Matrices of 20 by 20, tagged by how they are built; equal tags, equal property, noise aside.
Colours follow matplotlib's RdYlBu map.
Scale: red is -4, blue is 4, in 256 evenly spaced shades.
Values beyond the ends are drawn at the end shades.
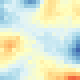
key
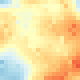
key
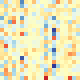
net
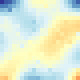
key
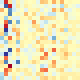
net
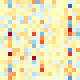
net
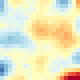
key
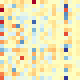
net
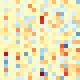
net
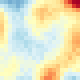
key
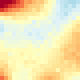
key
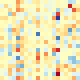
net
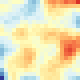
key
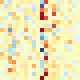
net
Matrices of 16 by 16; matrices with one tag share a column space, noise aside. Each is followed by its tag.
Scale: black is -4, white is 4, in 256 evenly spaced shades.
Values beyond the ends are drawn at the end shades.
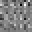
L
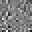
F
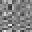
F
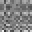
F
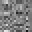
F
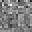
L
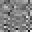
F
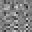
F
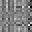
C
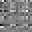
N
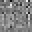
L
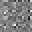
N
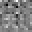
L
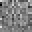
L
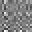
F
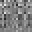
L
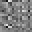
N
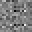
N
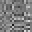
F
